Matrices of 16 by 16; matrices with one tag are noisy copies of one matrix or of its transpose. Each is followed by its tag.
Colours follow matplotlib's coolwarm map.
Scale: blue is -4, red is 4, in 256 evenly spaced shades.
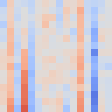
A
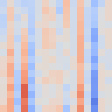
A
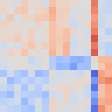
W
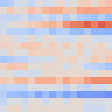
A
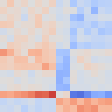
W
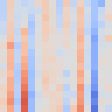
A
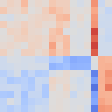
W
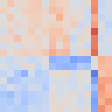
W
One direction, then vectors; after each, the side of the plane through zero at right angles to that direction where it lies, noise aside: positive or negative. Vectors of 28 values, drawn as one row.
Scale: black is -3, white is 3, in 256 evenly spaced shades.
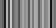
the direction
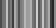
positive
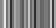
negative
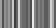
negative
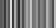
positive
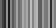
positive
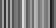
positive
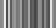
negative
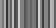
negative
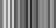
negative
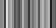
positive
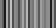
positive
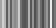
negative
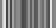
negative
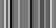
negative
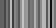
positive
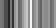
positive
